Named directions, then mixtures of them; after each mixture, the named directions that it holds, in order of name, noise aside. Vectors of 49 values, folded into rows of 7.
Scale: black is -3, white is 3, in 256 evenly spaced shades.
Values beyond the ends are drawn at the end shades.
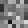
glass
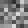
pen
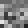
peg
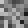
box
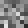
box, peg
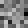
box, glass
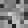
box, glass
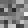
box, pen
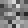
glass, pen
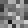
glass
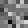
glass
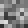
peg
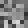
box, glass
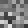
glass, peg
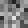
box, pen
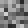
box, pen
